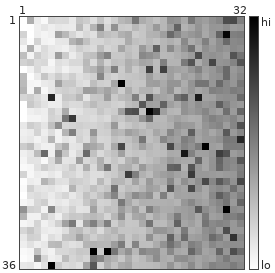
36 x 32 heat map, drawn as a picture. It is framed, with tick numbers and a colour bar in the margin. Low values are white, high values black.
Odd rows or columns: none. Grain: fine. Slope: up to the right. Average level on the scale: 30%. Stripes: none.
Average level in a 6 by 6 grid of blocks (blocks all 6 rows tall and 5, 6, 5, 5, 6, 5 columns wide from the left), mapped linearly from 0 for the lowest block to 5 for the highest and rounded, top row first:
012345
113345
012445
012355
012345
123345
